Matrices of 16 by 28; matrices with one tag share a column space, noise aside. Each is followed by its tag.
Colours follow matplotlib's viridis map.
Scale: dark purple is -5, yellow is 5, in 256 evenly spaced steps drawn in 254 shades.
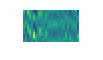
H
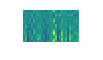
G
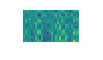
G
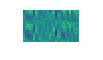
H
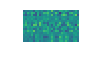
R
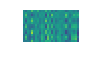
G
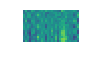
G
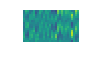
H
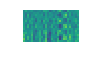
G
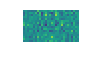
R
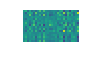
R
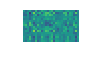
R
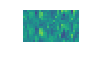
H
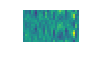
H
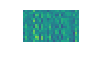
G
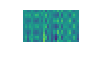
G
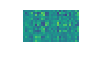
R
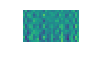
G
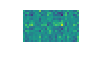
R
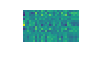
R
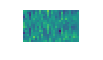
H
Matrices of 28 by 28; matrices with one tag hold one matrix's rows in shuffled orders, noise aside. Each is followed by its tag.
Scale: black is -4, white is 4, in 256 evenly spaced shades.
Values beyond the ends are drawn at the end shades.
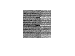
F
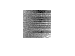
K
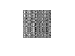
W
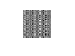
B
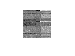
F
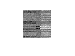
F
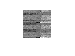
F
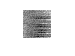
K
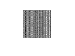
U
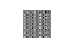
B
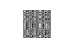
B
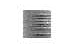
K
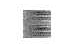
K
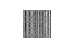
U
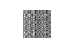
W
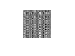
B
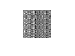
W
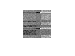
F
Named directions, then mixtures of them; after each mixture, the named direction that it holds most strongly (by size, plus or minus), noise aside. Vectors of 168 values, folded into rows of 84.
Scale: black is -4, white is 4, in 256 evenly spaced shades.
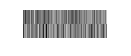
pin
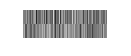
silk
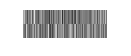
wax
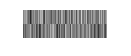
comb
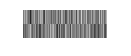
comb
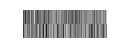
pin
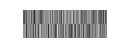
wax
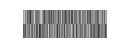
comb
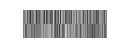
silk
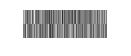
wax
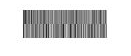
pin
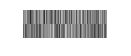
comb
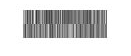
wax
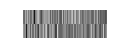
wax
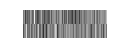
pin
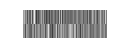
wax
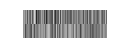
silk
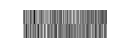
pin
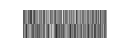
wax
